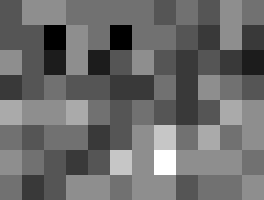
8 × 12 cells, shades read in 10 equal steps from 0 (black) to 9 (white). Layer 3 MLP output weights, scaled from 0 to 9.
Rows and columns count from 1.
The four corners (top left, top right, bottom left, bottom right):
3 4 4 5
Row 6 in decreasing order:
7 6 5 5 4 4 4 4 4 3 3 2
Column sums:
32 28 25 34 26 26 34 38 25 31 35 29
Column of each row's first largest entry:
2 4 1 10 1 8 8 4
